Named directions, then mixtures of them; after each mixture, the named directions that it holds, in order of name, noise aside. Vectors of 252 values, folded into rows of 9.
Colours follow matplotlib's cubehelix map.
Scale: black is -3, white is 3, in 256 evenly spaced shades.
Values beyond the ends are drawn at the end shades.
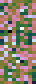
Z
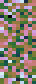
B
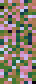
B, Z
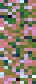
B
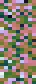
B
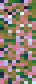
B, Z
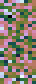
B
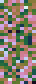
B, Z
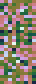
Z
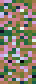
B, Z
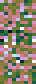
Z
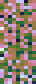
B, Z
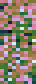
Z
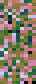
B, Z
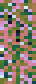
B, Z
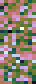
Z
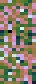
Z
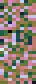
B, Z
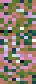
B, Z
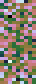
B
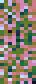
B, Z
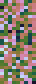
B, Z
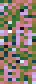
Z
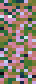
B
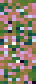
Z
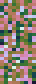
Z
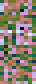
Z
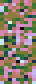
Z
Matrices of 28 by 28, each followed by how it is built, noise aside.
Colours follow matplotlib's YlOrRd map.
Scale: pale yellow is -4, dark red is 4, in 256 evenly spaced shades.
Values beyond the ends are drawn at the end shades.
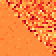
upper triangular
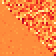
upper triangular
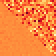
upper triangular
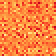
low rank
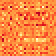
low rank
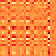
low rank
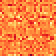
low rank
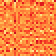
low rank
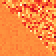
upper triangular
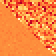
upper triangular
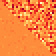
upper triangular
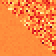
upper triangular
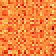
low rank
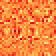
low rank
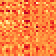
low rank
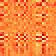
low rank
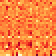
low rank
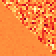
upper triangular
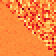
upper triangular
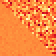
upper triangular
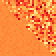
upper triangular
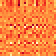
low rank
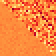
upper triangular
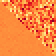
upper triangular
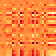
low rank
